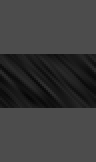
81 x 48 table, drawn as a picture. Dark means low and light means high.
The table splits into 3 rows of 1 panel. Panel 1,1: low, flat. Panel 2,1: very low, slanting down to the right, faint in contrast. Panel 3,1: low, flat.
